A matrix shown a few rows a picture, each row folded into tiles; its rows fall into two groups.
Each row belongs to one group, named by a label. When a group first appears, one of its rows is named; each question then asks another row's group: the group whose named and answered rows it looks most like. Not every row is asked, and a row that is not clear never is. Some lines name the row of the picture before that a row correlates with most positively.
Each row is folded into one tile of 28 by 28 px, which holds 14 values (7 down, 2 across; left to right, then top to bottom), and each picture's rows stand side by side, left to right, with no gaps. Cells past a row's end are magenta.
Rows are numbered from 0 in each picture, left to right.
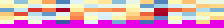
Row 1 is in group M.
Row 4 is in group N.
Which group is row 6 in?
M
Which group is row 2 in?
N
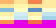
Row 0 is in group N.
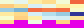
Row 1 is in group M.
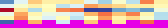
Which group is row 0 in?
N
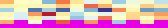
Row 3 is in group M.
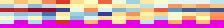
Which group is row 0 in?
M
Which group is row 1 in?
M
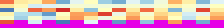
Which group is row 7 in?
N
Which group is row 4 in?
N
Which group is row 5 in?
N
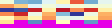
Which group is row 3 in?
N
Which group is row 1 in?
N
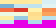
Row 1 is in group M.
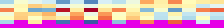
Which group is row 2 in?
N
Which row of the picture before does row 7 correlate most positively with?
0
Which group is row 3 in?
N
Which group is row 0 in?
N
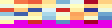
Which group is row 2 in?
N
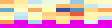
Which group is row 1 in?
N
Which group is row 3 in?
M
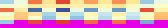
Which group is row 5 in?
N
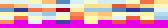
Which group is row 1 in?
M
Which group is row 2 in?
N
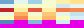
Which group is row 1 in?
N
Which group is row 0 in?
N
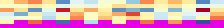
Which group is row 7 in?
N
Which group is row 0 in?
M
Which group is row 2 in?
N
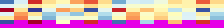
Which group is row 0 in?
N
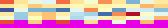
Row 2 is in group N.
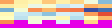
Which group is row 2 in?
M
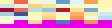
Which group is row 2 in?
N
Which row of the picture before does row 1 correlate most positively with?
3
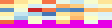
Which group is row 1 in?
M
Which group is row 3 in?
M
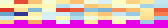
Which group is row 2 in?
M
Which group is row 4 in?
M
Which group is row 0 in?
M
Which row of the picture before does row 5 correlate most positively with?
3
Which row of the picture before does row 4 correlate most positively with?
1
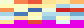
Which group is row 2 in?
M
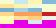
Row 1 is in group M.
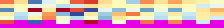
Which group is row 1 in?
N
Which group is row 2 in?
M
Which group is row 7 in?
M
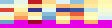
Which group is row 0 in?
N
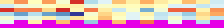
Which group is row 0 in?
M
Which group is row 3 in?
N
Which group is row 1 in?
M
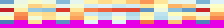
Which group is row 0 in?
N
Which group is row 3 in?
M
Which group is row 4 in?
M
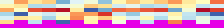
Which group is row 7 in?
M
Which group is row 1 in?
M
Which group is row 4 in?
M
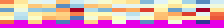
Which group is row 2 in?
M
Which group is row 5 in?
N
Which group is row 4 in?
M
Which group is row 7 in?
N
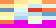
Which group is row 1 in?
M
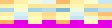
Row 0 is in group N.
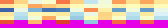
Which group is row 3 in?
N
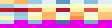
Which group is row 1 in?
N
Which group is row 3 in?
N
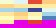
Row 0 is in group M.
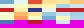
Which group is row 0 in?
N
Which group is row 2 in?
M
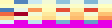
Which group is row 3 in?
N
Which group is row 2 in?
N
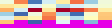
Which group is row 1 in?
N
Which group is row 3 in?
N
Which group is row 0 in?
M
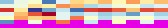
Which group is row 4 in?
M
